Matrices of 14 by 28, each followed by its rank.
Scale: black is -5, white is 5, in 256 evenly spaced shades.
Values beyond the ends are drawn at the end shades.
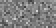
full rank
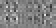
three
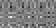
three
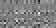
three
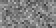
full rank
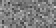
full rank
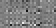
three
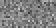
full rank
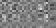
three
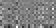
three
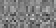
three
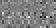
three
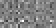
three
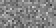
full rank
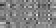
three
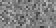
full rank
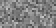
full rank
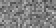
full rank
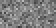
full rank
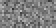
full rank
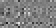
three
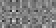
three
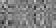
three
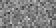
full rank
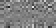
three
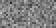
full rank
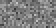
full rank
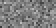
full rank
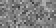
full rank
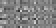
three
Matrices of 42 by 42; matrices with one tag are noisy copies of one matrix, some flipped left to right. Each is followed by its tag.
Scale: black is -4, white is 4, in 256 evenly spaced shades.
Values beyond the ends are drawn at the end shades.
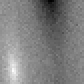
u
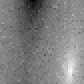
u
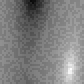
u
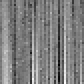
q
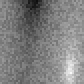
u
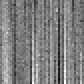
q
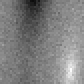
u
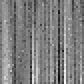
q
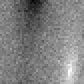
u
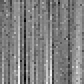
q
